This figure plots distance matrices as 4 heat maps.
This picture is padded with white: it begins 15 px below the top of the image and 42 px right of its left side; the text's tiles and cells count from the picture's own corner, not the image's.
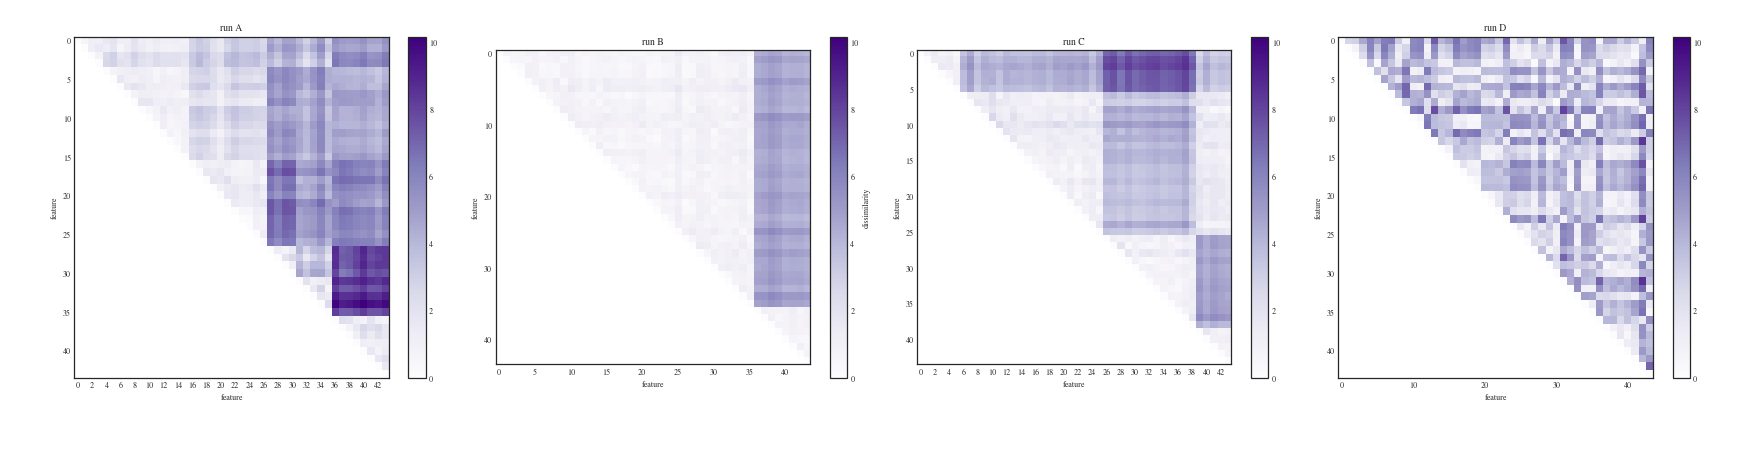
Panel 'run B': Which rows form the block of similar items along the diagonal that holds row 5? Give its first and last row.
0 to 35
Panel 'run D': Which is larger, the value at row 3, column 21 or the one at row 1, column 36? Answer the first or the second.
the second
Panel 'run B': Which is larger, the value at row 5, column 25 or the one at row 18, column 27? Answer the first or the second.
the first
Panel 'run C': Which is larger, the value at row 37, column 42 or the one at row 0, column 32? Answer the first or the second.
the second
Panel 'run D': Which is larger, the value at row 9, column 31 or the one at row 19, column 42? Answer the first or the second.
the first
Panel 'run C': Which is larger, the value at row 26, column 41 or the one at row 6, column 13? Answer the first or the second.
the first
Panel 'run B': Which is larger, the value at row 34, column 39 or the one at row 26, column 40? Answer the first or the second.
the first
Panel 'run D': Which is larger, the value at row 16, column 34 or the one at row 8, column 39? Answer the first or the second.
the first
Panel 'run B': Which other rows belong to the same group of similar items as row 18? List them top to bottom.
0, 1, 2, 3, 4, 5, 6, 7, 8, 9, 10, 11, 12, 13, 14, 15, 16, 17, 19, 20, 21, 22, 23, 24, 25, 26, 27, 28, 29, 30, 31, 32, 33, 34, 35
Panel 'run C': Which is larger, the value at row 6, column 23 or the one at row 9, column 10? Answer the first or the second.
the second
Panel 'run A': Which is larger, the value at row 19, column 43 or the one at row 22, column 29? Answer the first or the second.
the second
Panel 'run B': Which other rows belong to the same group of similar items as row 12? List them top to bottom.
0, 1, 2, 3, 4, 5, 6, 7, 8, 9, 10, 11, 13, 14, 15, 16, 17, 18, 19, 20, 21, 22, 23, 24, 25, 26, 27, 28, 29, 30, 31, 32, 33, 34, 35
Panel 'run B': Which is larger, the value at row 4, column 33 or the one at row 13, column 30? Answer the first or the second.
the first
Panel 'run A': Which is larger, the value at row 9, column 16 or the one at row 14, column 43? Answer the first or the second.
the second
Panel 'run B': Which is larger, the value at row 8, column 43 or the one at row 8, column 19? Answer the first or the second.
the first
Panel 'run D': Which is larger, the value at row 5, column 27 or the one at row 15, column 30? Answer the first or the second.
the second
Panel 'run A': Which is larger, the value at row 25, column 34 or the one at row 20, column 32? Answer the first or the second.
the first
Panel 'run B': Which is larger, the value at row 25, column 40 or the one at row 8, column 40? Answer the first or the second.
the first
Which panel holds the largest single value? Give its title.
run A
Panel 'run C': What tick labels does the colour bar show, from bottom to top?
0, 2, 4, 6, 8, 10
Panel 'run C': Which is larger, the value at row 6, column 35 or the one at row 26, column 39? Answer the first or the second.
the second
